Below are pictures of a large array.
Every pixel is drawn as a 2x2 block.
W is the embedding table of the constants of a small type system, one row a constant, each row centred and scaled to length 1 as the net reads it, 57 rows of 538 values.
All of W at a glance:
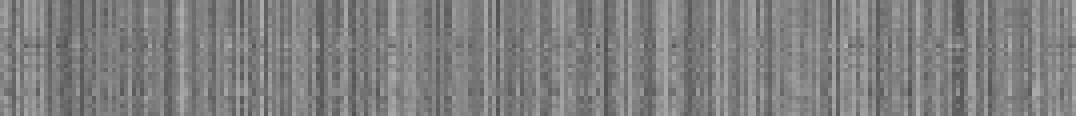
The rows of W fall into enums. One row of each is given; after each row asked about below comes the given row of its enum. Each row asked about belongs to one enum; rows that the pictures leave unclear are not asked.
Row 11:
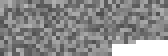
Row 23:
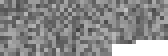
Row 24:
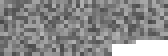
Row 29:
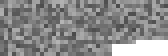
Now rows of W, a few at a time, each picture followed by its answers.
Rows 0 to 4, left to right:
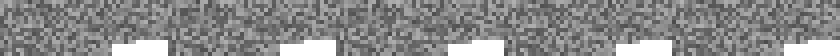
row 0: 11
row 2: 29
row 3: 11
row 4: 11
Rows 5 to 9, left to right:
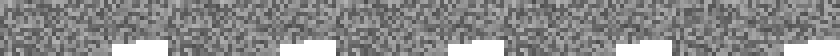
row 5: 11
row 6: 11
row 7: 11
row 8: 11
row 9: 29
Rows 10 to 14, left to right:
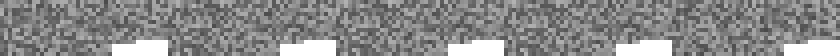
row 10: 29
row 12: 11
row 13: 11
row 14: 24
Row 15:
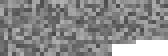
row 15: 29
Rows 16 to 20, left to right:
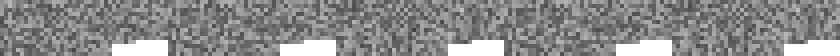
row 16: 11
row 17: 29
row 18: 23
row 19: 29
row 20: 23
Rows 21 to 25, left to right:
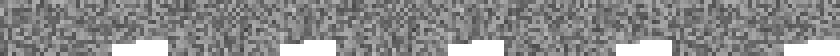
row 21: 29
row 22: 23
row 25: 29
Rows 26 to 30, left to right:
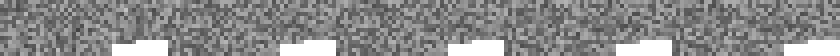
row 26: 23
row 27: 11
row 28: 11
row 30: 29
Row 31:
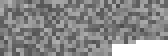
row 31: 11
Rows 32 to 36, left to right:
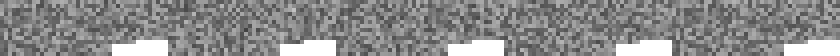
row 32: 29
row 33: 23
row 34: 24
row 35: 11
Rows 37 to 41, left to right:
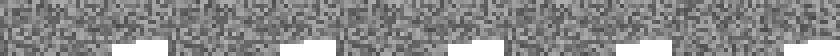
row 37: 29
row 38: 29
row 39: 29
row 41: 24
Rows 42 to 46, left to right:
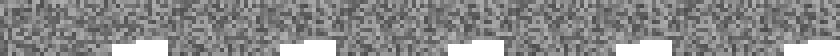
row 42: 29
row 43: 24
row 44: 24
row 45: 24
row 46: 24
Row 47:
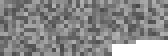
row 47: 24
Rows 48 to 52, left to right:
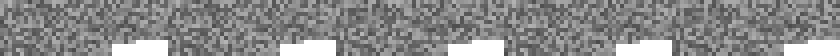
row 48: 11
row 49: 11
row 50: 29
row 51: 11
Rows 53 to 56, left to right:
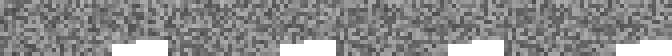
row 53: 24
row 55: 29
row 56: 29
